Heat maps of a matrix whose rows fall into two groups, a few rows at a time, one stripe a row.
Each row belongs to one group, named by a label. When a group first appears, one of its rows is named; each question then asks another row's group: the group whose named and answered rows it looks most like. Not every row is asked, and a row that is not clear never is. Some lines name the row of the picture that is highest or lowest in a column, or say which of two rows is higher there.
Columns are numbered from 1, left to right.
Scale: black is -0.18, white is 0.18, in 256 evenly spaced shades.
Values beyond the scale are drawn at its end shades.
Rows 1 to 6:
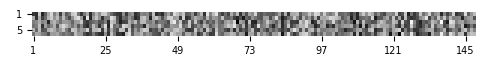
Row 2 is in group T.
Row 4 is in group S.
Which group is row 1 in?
T
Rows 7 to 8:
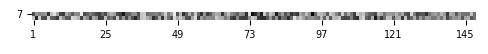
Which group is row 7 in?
S
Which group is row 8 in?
T
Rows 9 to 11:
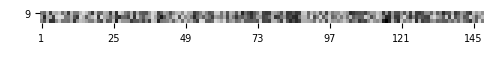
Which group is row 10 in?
T
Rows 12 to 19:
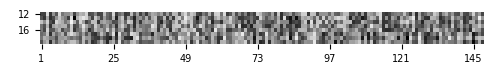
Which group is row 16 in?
T
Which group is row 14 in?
T
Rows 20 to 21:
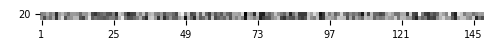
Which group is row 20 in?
S
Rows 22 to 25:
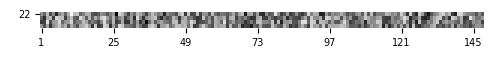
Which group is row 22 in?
S
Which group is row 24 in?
T
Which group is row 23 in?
T
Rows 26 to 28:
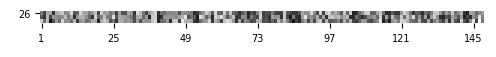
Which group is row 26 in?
T
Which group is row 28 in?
T
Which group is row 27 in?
T
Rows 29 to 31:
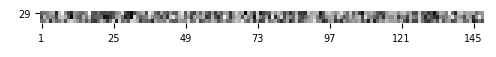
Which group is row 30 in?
S
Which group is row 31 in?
S
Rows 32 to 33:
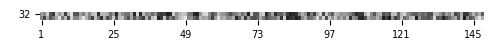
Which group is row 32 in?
T
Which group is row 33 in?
T
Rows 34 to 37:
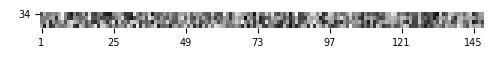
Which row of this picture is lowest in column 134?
37
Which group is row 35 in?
S
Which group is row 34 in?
S
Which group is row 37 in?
T
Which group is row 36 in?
S
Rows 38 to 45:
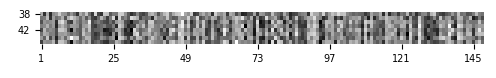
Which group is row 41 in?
S
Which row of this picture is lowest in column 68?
38
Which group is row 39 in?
S
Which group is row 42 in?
S
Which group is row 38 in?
T
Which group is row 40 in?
S
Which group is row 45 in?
S
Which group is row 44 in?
S
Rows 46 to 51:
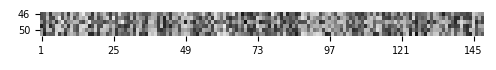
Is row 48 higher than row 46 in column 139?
No
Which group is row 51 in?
T
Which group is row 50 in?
T
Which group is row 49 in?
T
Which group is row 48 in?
S
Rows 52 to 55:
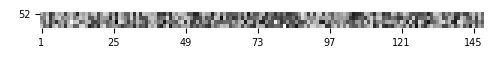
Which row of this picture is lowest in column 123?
54
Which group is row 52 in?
T
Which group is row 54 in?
S
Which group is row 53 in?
T
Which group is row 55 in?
T
